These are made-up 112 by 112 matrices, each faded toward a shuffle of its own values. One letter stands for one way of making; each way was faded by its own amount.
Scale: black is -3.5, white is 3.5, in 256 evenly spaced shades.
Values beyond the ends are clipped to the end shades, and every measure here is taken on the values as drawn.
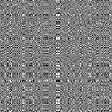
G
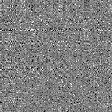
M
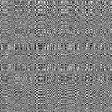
G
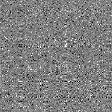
M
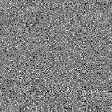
M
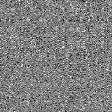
M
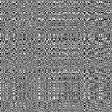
G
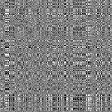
G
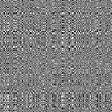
G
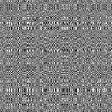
G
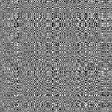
G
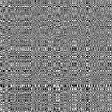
G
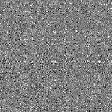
M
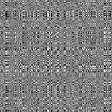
G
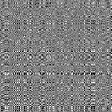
G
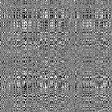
G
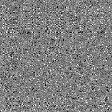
M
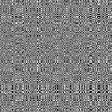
G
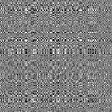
G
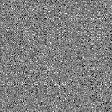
M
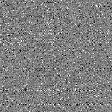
M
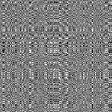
G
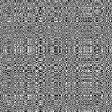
G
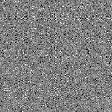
M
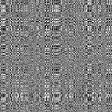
G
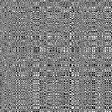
G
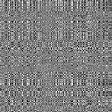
G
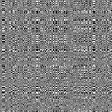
G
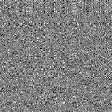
M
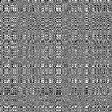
G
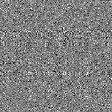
M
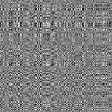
G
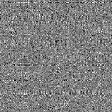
M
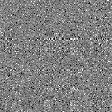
M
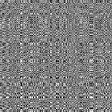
G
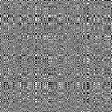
G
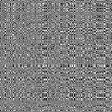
G
